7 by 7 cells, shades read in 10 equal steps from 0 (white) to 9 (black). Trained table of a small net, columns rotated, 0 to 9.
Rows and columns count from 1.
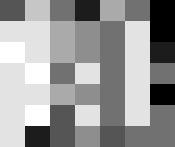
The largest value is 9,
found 3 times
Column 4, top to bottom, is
8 4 4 1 4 1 4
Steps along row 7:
up down down up down same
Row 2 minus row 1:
-5 -1 -2 -4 2 -4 0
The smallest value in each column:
0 0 3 1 3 1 5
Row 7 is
1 8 6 4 6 5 5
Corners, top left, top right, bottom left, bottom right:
6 9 1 5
